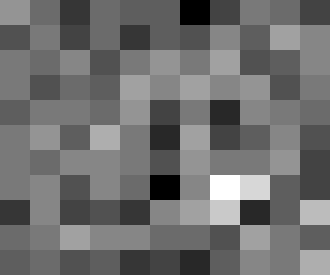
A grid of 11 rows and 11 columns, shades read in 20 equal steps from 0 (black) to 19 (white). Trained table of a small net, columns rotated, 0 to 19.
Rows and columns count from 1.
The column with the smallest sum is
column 6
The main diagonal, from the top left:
11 9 10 7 11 3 11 19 3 9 13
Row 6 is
9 11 7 13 9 3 12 5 7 10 6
